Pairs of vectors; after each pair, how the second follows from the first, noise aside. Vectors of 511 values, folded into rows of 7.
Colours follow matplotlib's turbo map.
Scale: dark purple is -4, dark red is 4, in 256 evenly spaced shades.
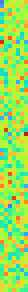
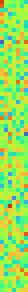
negated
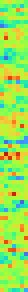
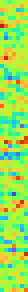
negated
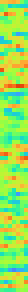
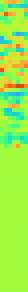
partly zeroed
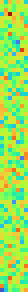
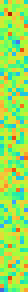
copied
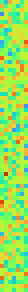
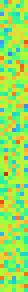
copied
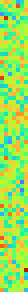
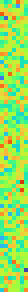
negated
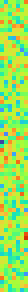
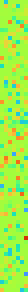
partly zeroed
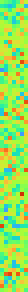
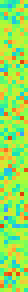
copied
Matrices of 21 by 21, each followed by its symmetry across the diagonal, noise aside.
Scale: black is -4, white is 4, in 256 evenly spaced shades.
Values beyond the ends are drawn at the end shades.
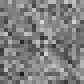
antisymmetric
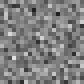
antisymmetric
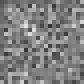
symmetric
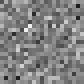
symmetric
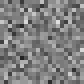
antisymmetric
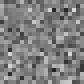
antisymmetric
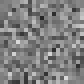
antisymmetric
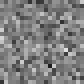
antisymmetric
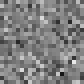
antisymmetric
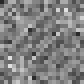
symmetric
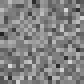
symmetric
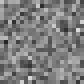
symmetric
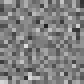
antisymmetric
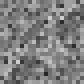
symmetric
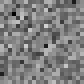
symmetric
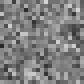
antisymmetric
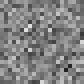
symmetric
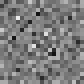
symmetric
